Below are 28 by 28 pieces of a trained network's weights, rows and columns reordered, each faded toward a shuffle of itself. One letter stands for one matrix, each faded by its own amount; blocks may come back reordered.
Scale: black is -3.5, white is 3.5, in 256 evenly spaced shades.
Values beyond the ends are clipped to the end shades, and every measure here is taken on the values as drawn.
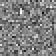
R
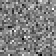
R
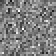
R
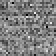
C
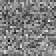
C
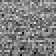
C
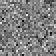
R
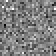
R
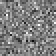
R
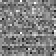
C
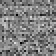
C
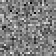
R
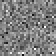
R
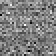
C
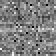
C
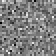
R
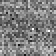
C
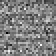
C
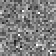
R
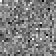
R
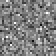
R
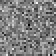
R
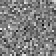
R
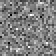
R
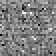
C
